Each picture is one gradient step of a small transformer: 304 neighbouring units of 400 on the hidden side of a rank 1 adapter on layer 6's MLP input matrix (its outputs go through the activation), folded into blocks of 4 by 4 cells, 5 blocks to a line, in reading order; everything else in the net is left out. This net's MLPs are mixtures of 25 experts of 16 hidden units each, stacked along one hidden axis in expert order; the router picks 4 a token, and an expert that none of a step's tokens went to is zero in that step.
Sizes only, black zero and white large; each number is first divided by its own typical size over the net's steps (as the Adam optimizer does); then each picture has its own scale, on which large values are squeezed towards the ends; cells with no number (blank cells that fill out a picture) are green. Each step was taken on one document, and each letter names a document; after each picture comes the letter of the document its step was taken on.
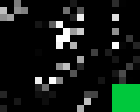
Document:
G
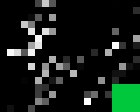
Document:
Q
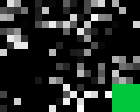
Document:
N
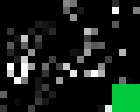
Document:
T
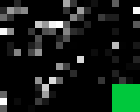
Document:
G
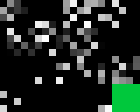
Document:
N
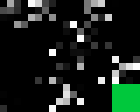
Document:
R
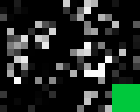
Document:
N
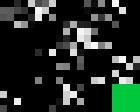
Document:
R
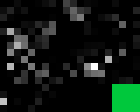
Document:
T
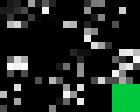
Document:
R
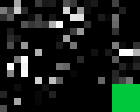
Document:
G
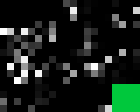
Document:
T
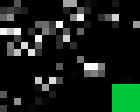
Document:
G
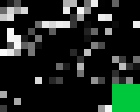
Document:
N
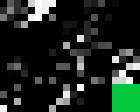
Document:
R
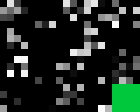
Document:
N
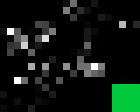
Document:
T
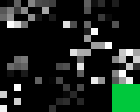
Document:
R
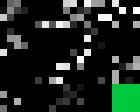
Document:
N
